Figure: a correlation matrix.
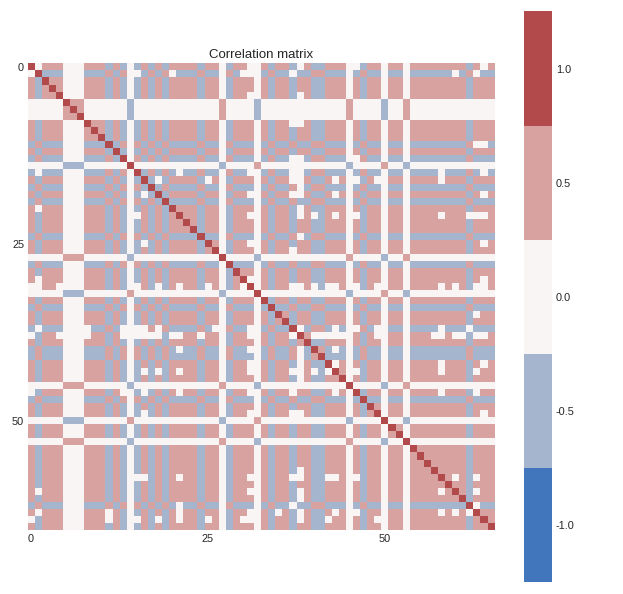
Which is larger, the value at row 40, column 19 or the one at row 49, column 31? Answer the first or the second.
the first
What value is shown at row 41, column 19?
0.5
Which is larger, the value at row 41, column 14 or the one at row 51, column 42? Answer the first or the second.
the second
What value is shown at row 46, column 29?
0.5
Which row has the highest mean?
26
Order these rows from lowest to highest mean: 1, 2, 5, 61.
1, 5, 61, 2
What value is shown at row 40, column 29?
-0.5
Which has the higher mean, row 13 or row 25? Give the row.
25
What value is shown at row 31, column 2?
0.5
